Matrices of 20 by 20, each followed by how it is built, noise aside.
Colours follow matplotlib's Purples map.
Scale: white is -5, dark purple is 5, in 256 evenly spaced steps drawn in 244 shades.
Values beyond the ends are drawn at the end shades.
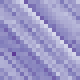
Toeplitz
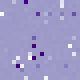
sparse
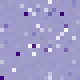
sparse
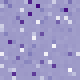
sparse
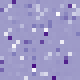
sparse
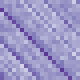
Toeplitz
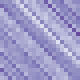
Toeplitz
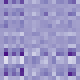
low rank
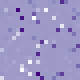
sparse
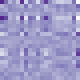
low rank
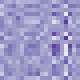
low rank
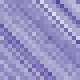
Toeplitz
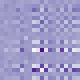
low rank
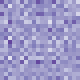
low rank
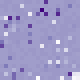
sparse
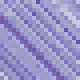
Toeplitz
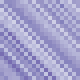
Toeplitz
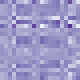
low rank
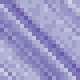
Toeplitz
